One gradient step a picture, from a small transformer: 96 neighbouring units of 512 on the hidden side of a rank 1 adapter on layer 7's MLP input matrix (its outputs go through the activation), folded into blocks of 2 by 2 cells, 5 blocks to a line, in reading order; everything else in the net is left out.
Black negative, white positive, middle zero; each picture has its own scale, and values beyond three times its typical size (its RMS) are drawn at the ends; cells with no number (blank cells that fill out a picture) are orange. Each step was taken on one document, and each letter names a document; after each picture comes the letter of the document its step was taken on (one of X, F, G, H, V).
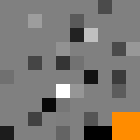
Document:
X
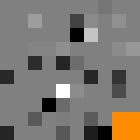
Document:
X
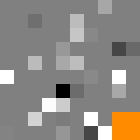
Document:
X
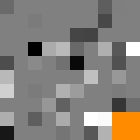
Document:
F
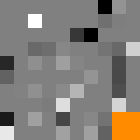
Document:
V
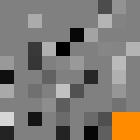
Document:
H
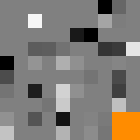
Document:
V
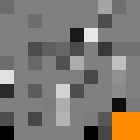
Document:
F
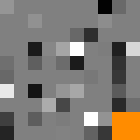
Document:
F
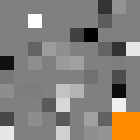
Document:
V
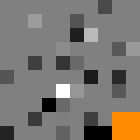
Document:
X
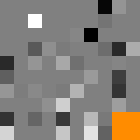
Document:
V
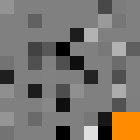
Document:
H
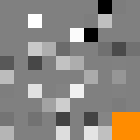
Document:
V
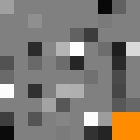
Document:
F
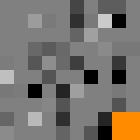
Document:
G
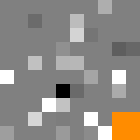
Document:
X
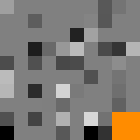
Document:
F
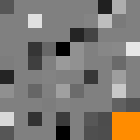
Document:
H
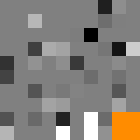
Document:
V
